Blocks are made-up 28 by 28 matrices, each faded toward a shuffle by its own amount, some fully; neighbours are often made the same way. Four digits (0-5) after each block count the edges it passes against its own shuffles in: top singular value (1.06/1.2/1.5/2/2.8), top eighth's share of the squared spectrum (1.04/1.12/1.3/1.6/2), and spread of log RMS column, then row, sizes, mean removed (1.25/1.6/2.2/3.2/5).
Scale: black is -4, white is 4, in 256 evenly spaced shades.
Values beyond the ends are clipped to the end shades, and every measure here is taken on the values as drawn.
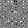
3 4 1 2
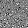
1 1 0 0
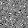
1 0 0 0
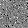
1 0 0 0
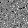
0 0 0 0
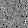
0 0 0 0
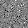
1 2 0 0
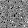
1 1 0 0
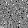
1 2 0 0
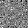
2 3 1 1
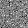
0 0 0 0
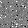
1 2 0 0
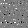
2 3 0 1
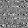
2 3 0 3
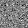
1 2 0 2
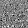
1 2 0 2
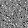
1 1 0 0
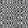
4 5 3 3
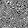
0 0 0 1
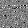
2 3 0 2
